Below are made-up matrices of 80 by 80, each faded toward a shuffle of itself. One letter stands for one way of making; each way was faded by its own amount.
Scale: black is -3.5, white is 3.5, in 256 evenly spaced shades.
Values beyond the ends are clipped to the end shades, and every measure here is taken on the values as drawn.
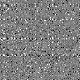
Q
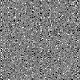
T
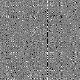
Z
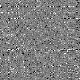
Q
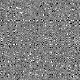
Q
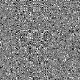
T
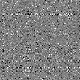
Q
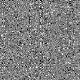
T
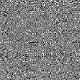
Q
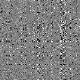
Z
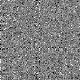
T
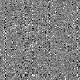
T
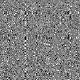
T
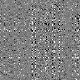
Z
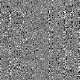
Z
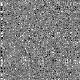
T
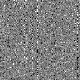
T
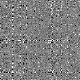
Z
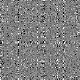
Z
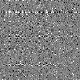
Q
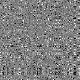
Q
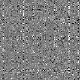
Z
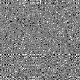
Q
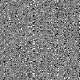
T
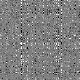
Z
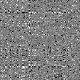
Q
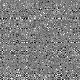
Q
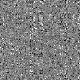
T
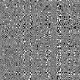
Z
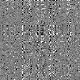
Z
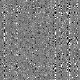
Z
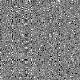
T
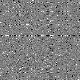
Q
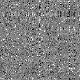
T
